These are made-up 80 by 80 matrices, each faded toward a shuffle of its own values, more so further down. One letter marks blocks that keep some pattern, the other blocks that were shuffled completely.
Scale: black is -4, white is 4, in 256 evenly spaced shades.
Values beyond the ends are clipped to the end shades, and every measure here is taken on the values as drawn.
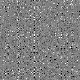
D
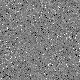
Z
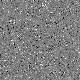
Z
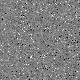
Z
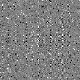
D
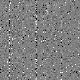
D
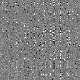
D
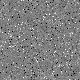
Z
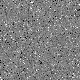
Z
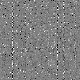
D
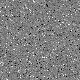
Z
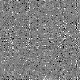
D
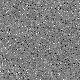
Z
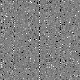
D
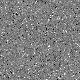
Z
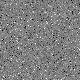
Z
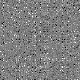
D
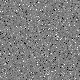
Z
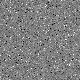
Z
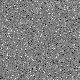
Z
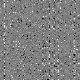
D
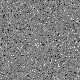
Z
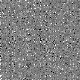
D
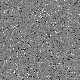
Z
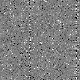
D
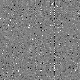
D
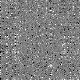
D
